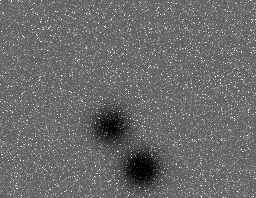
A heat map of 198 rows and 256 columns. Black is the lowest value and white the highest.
Average level on the scale: 40%. Mirror symmetry: none. Dips: two. Odd rows or columns: none.
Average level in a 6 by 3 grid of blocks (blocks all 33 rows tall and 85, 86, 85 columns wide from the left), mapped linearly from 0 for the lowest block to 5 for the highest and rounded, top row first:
5 5 5 / 5 5 5 / 5 5 5 / 5 1 5 / 5 0 5 / 5 0 5
